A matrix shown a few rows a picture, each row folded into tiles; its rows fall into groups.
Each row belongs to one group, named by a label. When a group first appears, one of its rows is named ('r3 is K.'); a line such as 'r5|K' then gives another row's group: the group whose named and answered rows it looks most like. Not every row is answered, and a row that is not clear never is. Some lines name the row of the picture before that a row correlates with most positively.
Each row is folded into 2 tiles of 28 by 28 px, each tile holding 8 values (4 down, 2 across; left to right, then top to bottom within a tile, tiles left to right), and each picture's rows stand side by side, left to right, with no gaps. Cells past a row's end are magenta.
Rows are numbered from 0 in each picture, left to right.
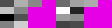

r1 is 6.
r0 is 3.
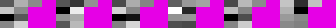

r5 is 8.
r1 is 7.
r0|3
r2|3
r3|6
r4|3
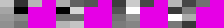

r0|8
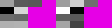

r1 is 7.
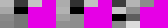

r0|8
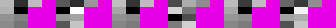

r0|8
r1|7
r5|7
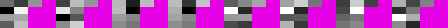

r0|7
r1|3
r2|8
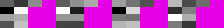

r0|7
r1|6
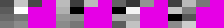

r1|8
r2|7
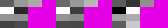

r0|6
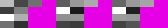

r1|6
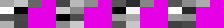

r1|3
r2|7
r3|6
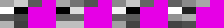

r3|6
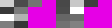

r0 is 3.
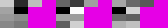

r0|8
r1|7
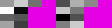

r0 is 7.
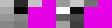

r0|8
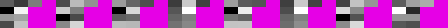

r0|7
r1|3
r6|3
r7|6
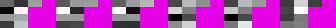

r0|7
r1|6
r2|6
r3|3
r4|3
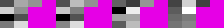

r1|3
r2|7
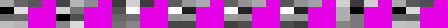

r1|3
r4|6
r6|8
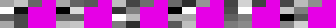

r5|3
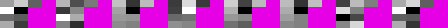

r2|8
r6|3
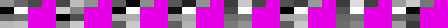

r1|3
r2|7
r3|7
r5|7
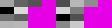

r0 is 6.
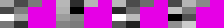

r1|8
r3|3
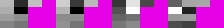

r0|8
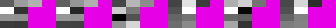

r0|6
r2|3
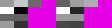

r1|6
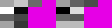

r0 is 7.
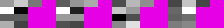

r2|3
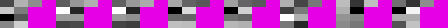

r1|6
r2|6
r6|8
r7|7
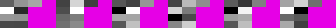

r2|7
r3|3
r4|7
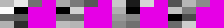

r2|8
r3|3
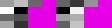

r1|7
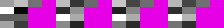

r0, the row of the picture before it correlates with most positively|0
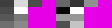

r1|7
